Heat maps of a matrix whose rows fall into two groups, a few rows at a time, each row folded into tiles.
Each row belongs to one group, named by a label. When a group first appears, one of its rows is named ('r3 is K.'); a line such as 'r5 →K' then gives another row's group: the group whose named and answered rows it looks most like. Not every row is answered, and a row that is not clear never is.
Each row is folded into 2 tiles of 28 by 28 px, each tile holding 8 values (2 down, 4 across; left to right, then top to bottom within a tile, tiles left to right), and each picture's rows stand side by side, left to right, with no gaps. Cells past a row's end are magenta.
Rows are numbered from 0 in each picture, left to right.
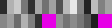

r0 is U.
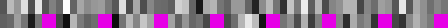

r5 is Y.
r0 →Y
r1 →Y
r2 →Y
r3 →U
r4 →U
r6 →U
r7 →Y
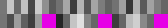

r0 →Y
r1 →Y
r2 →Y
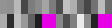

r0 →U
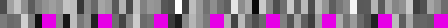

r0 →U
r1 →U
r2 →Y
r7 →U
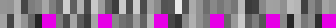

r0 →U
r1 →Y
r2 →Y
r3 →Y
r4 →U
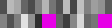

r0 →U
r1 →Y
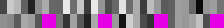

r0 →U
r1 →Y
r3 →U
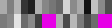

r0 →U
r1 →Y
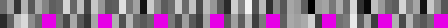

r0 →Y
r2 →Y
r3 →Y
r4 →Y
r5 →U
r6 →U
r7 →Y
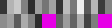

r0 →U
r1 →Y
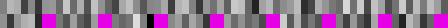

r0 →U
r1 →Y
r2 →U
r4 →U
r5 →U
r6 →Y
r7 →Y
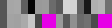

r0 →U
